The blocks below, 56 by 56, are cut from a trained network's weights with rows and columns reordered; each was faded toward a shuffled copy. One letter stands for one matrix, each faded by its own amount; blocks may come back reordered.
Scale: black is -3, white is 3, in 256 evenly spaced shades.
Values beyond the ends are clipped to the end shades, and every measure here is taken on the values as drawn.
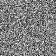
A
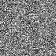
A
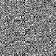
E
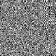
E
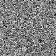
A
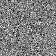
A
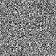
E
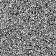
A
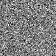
A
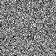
A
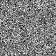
A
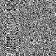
E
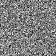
A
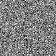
A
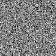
E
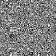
E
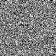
E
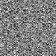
E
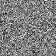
A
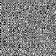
E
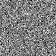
A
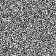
A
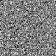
E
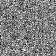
A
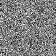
A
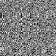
E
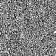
A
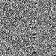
E
